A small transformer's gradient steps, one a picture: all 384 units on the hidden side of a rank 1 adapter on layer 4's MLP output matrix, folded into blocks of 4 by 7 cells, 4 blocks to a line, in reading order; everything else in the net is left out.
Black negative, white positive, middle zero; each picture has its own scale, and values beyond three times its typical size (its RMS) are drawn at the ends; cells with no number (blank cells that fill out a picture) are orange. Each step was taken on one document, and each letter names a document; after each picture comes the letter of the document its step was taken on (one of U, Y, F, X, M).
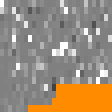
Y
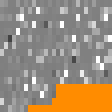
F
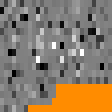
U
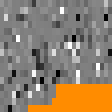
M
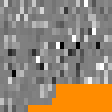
U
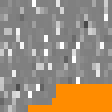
M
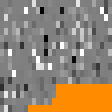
M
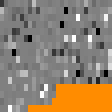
Y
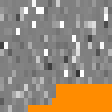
M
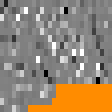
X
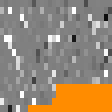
F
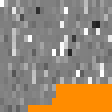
Y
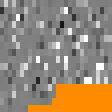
U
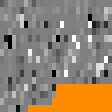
F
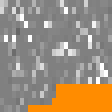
Y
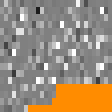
U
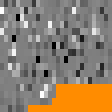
X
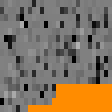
F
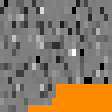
U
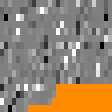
M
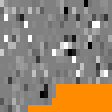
Y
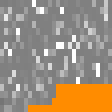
M
